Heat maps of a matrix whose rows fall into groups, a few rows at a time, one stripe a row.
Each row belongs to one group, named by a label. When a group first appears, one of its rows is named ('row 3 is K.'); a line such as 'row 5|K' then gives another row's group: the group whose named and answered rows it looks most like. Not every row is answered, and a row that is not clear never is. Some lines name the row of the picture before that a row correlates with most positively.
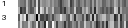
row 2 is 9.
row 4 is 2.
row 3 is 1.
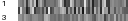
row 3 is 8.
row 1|1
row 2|1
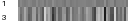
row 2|8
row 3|8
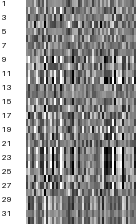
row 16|1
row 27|2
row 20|2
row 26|1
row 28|1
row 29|9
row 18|2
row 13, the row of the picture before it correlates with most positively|3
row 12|2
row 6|1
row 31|9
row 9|2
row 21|1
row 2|2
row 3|8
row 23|2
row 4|1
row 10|1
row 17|9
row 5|9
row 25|2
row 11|2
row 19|9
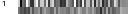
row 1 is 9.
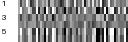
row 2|2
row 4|1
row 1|9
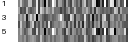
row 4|1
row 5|2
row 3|1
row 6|1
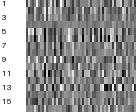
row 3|9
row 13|2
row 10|1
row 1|2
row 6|1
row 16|9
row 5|1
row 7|8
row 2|9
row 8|8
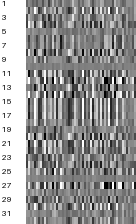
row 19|8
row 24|1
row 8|1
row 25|2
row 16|9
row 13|1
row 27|2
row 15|9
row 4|1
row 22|9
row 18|9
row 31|8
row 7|8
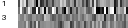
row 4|9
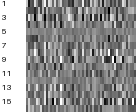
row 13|2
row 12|8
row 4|8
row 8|9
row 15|2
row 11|1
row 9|2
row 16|1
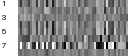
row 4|8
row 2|8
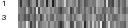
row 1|8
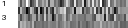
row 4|1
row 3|8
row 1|9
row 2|1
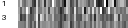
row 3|9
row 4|9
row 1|2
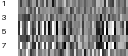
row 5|2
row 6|1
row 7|2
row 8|9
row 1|8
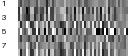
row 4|9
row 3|1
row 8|9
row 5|2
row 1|8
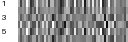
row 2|9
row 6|8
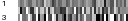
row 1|8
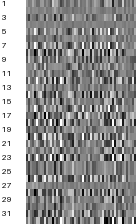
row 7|9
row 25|8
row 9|1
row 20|9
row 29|8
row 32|2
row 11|1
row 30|8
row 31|1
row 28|1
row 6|8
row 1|8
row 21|2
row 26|9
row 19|8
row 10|9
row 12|2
